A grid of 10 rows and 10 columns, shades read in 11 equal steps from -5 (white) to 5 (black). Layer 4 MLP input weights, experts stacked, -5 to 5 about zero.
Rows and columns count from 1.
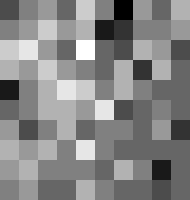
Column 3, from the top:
-1 -3 -1 -3 -2 -2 0 -2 0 1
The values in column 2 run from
-4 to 2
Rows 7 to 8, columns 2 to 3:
2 0 / -1 -2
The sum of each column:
-2 -8 -13 -7 -19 3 8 4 5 8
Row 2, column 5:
-2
